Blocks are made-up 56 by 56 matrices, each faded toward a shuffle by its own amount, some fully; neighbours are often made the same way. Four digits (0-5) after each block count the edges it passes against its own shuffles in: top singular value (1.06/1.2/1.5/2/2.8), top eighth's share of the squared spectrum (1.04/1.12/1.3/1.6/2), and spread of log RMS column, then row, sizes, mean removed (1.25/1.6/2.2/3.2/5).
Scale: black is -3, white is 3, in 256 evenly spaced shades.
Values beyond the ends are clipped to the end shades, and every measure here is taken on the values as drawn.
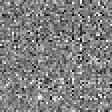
2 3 2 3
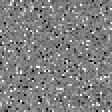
0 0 0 0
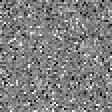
0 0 0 0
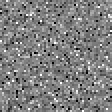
0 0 0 0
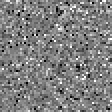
1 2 1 1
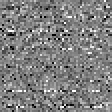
3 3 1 3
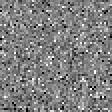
2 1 0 1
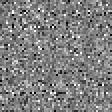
2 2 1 2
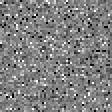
0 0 0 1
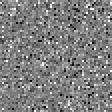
0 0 0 1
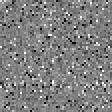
1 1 0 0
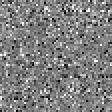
0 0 0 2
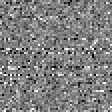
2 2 0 3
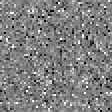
0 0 0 0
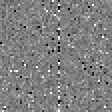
3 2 1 0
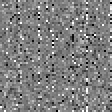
2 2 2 0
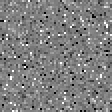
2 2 0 0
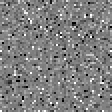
2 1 0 0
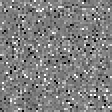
2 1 0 0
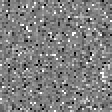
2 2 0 0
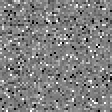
1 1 0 0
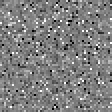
2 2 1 1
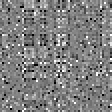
4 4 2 2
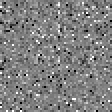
2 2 1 0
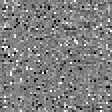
3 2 1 1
